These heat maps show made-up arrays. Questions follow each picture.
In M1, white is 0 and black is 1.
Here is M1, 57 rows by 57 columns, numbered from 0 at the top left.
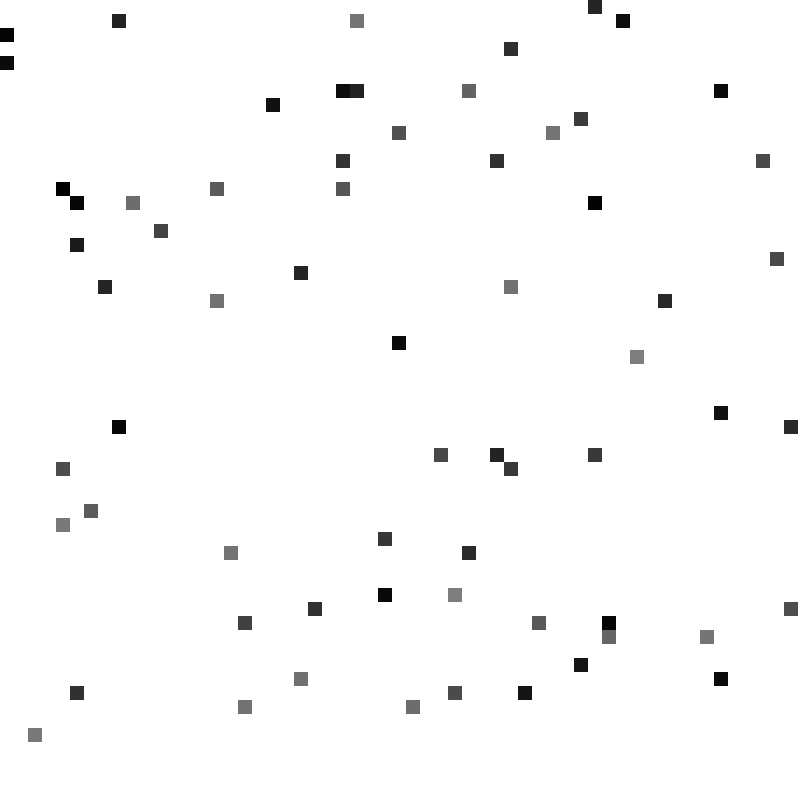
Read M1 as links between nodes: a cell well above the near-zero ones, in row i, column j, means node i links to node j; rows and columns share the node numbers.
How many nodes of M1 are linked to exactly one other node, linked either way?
7
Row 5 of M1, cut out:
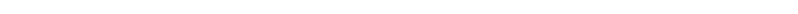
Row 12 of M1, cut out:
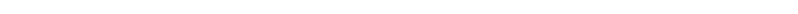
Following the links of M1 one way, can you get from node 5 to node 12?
no
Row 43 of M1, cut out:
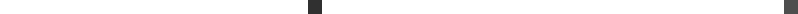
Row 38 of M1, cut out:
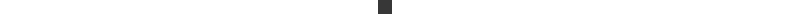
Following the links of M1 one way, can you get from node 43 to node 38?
no
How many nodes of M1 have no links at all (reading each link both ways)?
8
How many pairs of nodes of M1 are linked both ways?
1
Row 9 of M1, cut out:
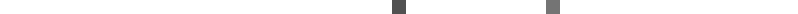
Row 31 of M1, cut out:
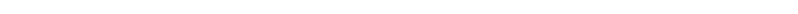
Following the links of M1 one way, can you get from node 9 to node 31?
yes
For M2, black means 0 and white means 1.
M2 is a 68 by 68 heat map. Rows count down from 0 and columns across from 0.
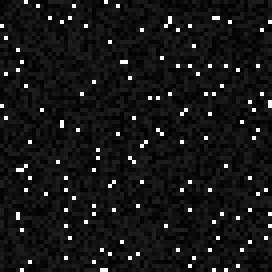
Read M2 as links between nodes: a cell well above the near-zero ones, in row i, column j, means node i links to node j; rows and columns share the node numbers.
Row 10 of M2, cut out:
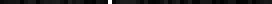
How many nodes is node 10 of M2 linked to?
1
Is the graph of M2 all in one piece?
no
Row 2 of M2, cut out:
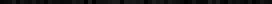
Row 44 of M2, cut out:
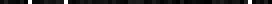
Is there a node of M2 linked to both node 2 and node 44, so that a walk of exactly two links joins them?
no
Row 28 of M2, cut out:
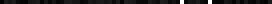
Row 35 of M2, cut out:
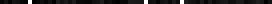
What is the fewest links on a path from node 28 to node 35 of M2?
2
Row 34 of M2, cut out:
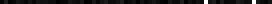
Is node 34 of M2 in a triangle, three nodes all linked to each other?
no
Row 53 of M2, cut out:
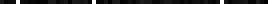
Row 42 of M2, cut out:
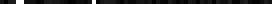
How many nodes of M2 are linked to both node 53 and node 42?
2
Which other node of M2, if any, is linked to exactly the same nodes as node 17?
node 54
